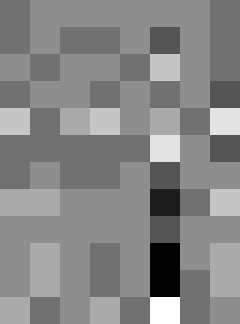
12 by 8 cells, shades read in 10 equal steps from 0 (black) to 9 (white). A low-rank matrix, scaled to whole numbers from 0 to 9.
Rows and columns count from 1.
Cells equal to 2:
0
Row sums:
38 34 39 35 47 36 35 39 38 36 35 43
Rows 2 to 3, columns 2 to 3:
5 4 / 4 5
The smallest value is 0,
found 2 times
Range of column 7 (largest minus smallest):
1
